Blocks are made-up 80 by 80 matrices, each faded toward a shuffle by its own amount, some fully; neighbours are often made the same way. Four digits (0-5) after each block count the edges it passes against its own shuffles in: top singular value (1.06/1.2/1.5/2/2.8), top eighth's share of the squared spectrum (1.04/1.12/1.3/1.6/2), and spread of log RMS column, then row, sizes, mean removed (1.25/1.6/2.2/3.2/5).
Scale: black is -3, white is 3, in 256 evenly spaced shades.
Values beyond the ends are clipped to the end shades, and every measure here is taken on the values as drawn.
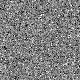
0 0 0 0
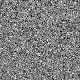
0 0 0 0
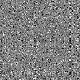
4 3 2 1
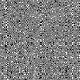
4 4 3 2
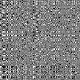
5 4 3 3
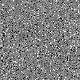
3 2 1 1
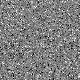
3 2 0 0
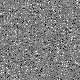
0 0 0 0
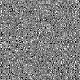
4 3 2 1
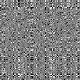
5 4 3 3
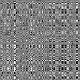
5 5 4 4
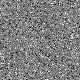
1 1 0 0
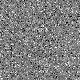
3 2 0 0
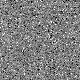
2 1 0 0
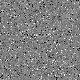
3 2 0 0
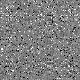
3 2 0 1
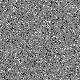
0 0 0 0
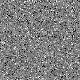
3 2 1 1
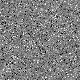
2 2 0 0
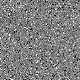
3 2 2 0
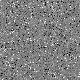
2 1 1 0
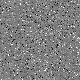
0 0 0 0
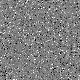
1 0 0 0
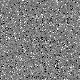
2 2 1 0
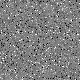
0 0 0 0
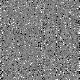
3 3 2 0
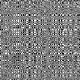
5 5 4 4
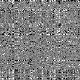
4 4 2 3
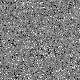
2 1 0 0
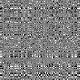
5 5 3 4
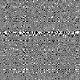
4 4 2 3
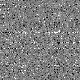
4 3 1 2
